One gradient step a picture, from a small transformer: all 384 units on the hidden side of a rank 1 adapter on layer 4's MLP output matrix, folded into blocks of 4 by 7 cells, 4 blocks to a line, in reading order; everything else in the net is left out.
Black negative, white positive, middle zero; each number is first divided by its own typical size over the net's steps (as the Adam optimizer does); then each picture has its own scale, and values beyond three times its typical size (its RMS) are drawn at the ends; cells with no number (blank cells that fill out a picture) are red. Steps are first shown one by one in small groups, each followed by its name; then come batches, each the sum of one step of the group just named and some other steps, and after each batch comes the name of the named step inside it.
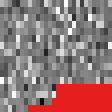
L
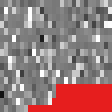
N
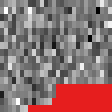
N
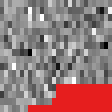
N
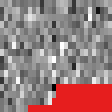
N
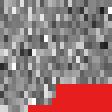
N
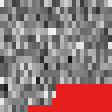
L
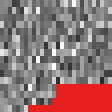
L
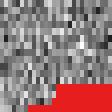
L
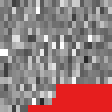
L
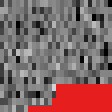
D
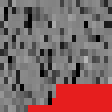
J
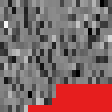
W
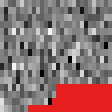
J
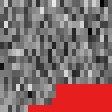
W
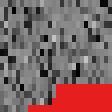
J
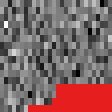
W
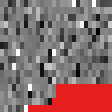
W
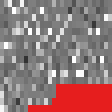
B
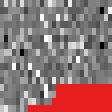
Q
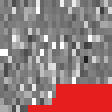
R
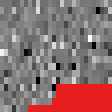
R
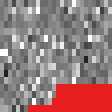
R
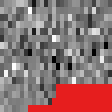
B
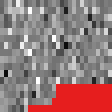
B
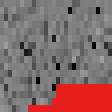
B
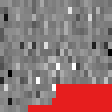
B
